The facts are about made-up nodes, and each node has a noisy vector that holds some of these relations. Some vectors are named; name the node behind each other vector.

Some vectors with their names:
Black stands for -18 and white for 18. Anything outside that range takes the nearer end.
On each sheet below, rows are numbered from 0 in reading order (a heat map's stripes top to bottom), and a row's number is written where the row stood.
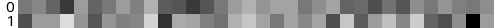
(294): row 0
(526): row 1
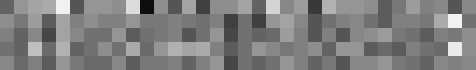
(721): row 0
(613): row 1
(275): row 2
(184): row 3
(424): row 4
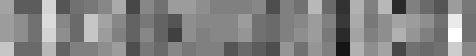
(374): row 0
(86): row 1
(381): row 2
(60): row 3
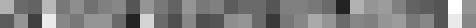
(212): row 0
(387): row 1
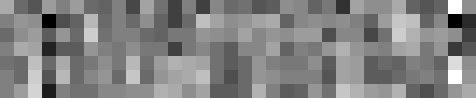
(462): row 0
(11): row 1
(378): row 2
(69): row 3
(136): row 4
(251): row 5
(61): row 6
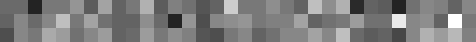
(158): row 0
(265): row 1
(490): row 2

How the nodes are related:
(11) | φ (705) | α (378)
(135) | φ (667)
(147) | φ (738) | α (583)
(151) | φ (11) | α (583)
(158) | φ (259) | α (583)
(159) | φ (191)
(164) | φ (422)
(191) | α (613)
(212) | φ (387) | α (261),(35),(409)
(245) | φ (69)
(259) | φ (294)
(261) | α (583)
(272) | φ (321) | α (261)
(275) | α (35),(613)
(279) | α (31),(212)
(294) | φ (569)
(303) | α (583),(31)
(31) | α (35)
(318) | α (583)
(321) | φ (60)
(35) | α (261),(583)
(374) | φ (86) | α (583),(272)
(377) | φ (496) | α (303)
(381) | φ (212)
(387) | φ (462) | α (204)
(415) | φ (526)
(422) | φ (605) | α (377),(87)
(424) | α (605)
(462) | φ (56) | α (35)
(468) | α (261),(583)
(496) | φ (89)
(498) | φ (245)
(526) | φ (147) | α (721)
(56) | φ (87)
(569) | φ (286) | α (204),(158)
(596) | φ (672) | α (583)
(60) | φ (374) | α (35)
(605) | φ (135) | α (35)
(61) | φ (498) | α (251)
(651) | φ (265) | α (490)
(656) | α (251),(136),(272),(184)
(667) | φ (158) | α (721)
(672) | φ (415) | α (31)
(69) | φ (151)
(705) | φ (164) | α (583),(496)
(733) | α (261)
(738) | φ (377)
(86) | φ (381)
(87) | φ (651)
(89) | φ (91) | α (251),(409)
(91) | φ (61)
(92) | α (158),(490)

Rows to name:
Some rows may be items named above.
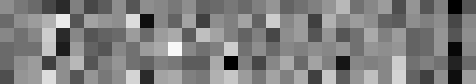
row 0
(151)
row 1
(721)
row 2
(672)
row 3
(147)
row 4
(191)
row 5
(526)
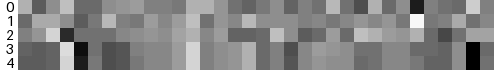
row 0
(272)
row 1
(738)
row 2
(61)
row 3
(596)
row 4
(596)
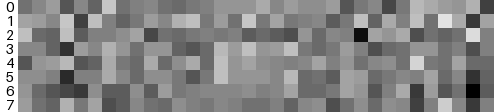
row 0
(378)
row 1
(377)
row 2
(60)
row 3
(135)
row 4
(415)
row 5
(164)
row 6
(705)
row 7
(303)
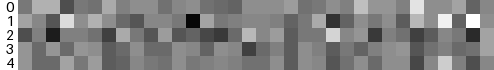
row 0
(91)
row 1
(87)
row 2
(569)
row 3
(279)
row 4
(303)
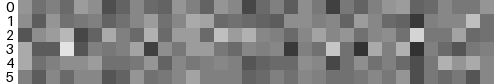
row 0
(279)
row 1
(261)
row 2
(415)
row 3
(374)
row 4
(31)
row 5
(733)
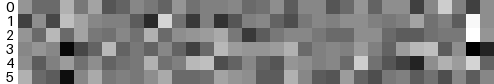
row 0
(303)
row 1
(651)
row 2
(409)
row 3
(11)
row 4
(583)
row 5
(605)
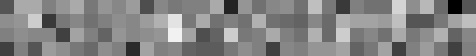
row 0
(159)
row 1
(89)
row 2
(496)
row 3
(92)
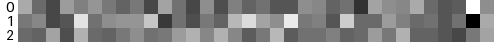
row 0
(462)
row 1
(667)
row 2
(656)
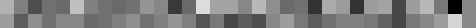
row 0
(422)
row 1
(35)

